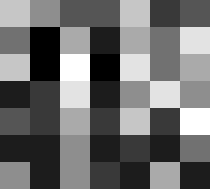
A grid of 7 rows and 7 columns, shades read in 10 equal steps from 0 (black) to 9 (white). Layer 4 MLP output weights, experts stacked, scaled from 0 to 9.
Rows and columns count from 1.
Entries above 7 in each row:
0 1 2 2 1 0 0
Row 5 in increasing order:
2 2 2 3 6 7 9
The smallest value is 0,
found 3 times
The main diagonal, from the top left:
7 0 9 1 7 1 1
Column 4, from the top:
3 1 0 1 2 1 2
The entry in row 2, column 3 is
6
